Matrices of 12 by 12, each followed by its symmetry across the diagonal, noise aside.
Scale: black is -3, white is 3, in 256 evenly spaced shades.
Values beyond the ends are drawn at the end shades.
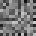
symmetric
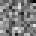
neither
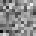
neither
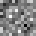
symmetric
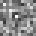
symmetric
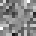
symmetric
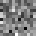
neither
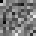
symmetric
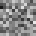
neither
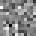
neither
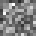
symmetric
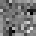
symmetric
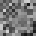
symmetric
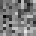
neither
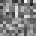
neither
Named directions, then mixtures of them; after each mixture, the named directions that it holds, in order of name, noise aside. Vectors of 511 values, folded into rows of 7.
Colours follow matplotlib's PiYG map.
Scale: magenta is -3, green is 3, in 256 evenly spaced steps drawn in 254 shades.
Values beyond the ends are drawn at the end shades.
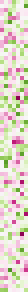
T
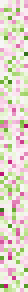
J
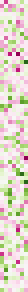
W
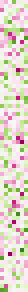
J, T, W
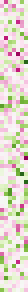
W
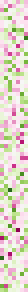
J, W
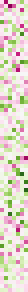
W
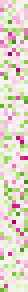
J, T, W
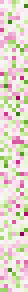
T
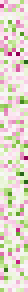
W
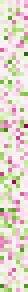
J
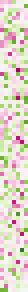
J, T, W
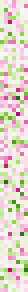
T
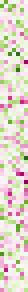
W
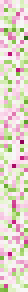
J, T, W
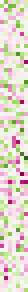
T, W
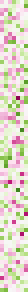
T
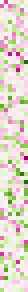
W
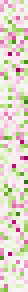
J, T, W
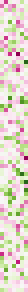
W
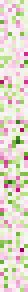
J, T, W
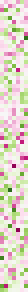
J, W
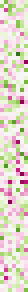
T, W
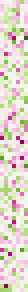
J, T, W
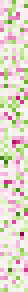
T
